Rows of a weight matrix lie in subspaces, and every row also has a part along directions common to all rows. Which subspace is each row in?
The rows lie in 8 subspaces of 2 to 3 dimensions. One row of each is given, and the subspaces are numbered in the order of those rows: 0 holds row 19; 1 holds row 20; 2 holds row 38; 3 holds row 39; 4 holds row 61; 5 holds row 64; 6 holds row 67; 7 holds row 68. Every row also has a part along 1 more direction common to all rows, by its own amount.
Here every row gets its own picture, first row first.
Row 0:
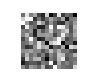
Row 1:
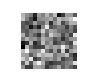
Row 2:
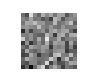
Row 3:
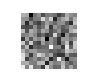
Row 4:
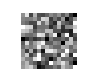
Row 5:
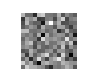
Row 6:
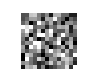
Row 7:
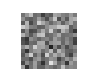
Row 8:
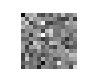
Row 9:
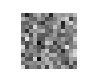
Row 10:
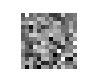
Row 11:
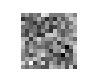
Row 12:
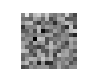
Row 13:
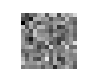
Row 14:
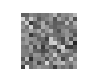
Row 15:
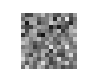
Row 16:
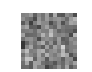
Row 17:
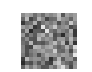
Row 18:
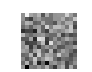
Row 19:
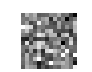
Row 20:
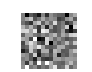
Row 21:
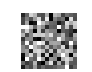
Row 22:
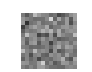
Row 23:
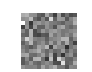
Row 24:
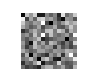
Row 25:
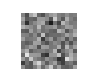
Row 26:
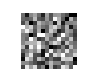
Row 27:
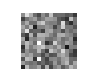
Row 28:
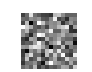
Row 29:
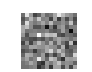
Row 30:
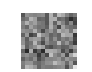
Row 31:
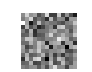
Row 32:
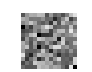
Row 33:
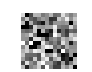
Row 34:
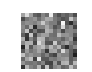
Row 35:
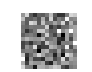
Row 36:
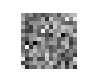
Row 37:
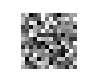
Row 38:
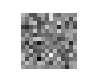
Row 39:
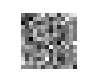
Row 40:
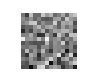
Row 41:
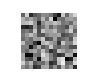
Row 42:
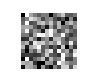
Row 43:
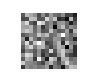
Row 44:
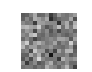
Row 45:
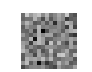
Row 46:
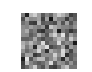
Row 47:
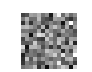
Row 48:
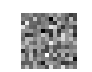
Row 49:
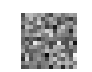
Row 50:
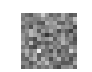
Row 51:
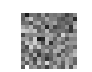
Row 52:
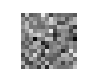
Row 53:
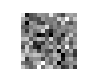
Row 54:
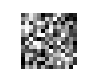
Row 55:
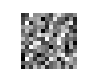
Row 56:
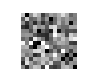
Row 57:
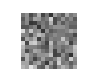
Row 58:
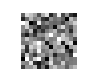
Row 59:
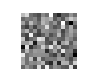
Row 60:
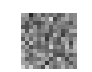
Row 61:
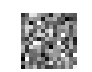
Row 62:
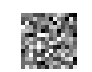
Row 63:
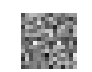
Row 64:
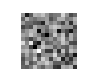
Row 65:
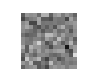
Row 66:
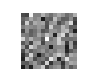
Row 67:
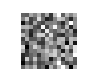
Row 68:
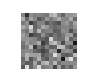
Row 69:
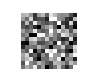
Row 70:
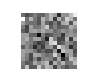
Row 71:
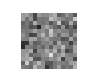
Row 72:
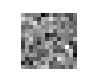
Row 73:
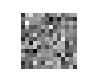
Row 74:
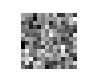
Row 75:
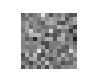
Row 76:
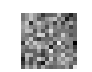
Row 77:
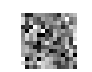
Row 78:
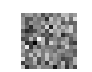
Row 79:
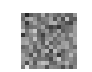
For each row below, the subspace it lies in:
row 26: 4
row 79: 1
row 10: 7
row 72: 3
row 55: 0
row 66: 0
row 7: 1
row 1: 2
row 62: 4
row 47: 6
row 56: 5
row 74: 2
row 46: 5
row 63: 4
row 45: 1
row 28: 1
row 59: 6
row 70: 7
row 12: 1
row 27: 6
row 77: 6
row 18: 1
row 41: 7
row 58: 3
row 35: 5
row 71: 2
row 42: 7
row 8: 7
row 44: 2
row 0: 3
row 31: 3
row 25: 7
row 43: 6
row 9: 6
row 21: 2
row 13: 3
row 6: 4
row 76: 3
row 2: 0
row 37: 5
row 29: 4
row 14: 7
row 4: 0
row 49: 4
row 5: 7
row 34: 6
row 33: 5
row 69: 2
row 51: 1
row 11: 3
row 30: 2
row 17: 6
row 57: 0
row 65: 3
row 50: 5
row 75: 5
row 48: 4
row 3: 0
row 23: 3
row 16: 2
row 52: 5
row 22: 4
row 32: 4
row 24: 7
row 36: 1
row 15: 1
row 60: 0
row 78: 1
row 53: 7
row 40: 0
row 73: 4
